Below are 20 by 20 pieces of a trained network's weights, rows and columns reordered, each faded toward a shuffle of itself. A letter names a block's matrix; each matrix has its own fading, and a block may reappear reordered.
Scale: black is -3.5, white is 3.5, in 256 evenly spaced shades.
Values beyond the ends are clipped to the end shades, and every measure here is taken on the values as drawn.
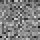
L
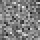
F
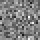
L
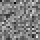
F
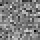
F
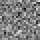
F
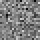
F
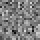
L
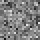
F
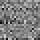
L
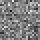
F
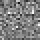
L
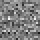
L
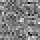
F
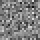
F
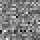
L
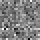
L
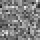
L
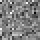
F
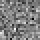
F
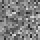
F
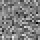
F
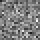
F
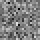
F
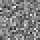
F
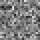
L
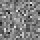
F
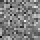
F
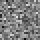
F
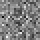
L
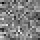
F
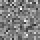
F
